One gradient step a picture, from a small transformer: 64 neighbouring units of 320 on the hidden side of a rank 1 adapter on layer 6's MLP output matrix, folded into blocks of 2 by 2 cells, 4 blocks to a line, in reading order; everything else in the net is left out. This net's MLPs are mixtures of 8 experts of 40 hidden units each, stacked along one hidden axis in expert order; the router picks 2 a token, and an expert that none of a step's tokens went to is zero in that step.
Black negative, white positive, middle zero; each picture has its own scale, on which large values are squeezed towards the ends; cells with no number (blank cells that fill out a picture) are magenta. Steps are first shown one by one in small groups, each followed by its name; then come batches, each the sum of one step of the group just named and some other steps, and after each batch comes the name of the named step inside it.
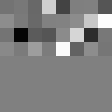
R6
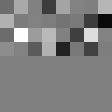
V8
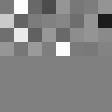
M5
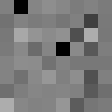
R6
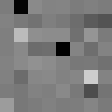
V8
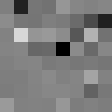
M5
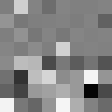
M5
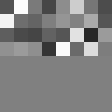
V8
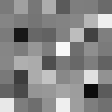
R6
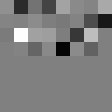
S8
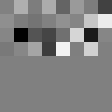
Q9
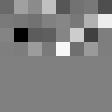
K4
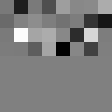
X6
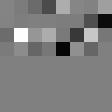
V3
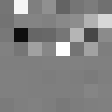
K4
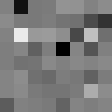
X6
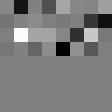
S8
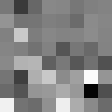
X6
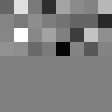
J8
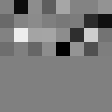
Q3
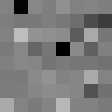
Q3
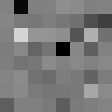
Q3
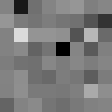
Q3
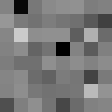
Q3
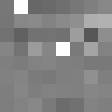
J8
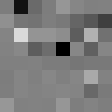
J8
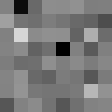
J8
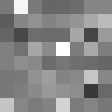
J8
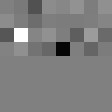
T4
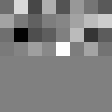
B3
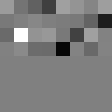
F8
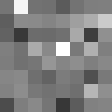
B3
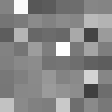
F8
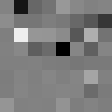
F8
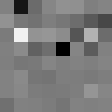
T4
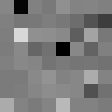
F8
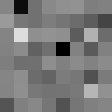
F8
